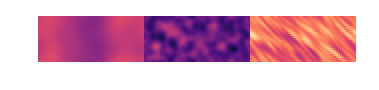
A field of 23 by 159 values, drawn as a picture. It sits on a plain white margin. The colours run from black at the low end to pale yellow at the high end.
The table splits into one row of 3 panels. Panel 1,1: middling, smooth. Panel 1,2: low, blotchy. Panel 1,3: high, slanting down to the right.
